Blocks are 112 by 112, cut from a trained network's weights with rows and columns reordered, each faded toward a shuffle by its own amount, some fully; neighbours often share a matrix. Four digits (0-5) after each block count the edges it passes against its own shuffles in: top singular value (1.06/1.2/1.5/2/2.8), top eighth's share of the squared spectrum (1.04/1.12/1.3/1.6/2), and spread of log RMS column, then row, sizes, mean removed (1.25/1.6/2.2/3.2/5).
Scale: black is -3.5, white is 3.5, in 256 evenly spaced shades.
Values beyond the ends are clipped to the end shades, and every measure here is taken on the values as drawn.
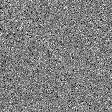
1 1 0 0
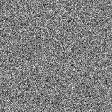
3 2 1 0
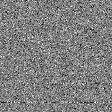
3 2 0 1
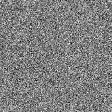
3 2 1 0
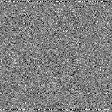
3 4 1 3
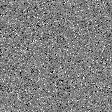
0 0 0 0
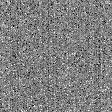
2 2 0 1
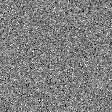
1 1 0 0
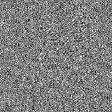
3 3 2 1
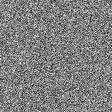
1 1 0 0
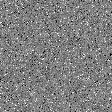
0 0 0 0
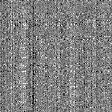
4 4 2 3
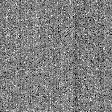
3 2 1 1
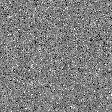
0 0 0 0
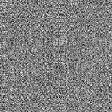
4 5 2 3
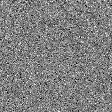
2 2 1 1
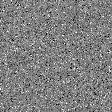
0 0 0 0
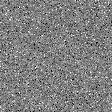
0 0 0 0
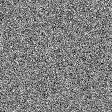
1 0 0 0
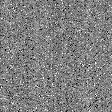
2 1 0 1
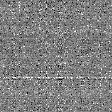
3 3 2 2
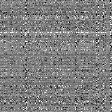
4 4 4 3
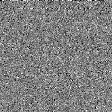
3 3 1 2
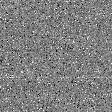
1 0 0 0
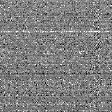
3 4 3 3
